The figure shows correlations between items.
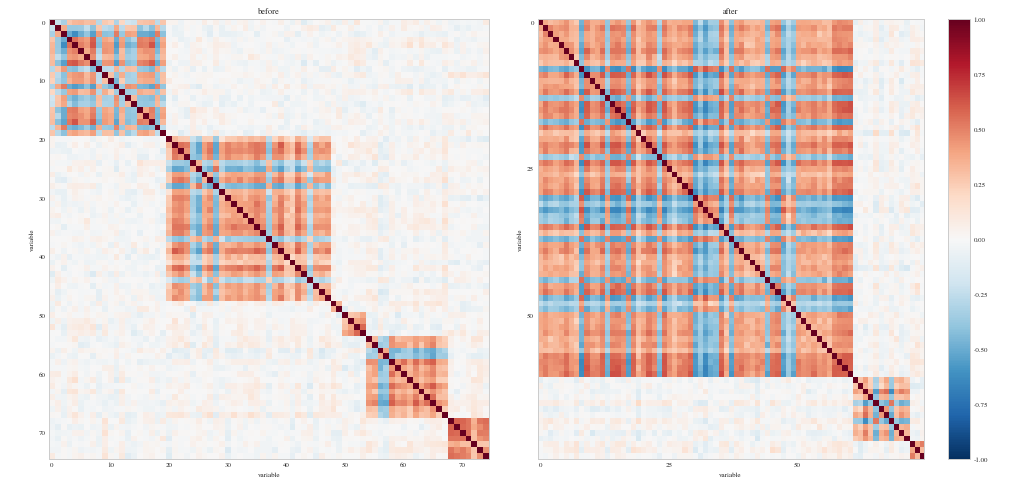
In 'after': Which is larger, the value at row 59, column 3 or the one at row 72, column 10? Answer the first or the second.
the first
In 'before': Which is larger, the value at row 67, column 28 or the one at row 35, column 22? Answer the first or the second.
the second
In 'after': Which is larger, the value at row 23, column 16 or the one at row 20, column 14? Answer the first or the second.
the second
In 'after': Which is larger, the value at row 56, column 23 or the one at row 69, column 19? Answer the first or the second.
the second
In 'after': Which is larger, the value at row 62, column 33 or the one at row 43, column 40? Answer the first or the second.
the second
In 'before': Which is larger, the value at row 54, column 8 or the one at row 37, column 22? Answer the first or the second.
the first
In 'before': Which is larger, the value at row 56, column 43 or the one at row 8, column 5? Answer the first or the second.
the first
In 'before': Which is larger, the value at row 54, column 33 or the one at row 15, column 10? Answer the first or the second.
the second
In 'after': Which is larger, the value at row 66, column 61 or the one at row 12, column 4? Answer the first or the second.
the second
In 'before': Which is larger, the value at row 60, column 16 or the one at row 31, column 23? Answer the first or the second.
the second
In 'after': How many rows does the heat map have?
75
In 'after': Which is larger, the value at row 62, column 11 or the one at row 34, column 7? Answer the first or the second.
the first
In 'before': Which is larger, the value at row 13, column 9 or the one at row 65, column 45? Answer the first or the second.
the second
